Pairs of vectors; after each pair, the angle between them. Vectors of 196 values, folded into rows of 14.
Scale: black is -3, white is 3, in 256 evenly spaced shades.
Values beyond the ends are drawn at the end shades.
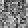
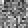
nearly parallel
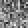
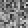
nearly parallel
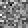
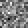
orthogonal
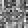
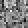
nearly opposite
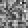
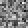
nearly opposite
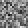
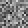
orthogonal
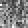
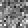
partly aligned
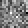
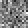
nearly opposite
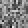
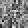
nearly parallel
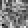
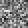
orthogonal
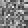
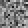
nearly opposite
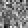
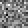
orthogonal
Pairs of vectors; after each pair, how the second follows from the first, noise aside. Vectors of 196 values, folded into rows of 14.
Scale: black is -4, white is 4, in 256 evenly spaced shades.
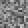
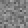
shrunk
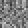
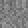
shrunk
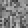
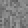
shrunk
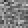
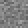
shrunk
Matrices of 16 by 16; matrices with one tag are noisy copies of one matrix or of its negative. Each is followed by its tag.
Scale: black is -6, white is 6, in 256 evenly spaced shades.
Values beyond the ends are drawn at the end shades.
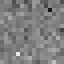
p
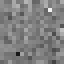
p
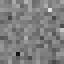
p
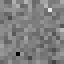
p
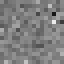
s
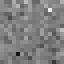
p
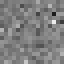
s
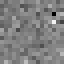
s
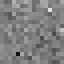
p
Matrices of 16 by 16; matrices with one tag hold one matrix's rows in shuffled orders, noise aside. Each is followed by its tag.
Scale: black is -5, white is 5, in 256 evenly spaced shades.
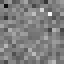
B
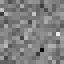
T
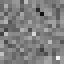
T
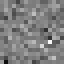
B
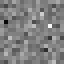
B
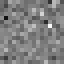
B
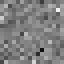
T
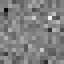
B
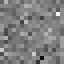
T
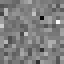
T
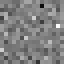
T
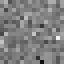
T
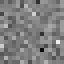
T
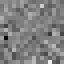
B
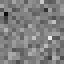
B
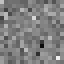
T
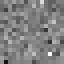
B
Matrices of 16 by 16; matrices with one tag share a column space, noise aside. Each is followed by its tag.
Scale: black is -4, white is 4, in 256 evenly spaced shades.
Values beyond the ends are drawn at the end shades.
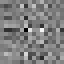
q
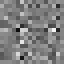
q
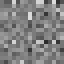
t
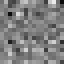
t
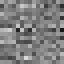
q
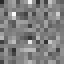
t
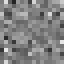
t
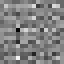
q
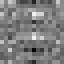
t
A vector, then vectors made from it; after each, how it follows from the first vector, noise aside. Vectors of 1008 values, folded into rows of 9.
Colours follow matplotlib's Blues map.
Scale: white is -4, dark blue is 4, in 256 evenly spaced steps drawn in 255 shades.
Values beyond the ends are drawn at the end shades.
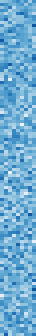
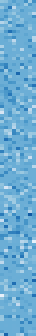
partly zeroed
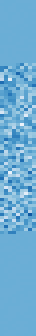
partly zeroed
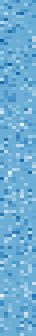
partly zeroed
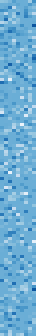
partly zeroed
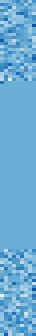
partly zeroed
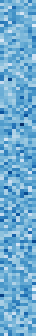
negated
